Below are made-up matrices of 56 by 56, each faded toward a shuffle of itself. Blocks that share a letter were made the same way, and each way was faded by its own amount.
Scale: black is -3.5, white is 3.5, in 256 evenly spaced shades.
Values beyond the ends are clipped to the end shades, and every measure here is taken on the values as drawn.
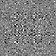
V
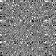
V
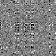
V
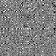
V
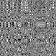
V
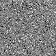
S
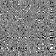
V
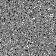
S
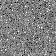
S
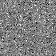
S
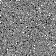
S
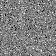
S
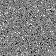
S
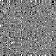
V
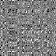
V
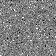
S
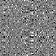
V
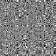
V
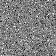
S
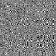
V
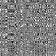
V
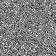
S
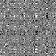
V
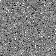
S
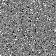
S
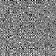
V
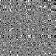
V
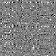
V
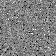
S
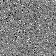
S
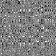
V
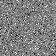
S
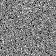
S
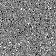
S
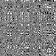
V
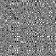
V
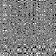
V
